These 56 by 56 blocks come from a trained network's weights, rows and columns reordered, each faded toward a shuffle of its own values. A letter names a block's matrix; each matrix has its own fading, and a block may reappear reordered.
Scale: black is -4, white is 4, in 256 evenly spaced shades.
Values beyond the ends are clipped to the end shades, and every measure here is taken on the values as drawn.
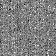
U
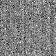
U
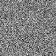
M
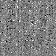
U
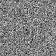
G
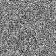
M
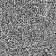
G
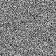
G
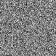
G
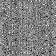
U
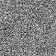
M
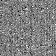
U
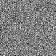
M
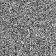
G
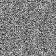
G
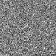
M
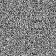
G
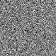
M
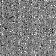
U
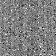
U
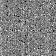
U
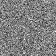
G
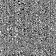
U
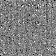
U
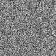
G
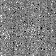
U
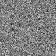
G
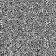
M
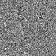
M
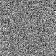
M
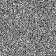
G
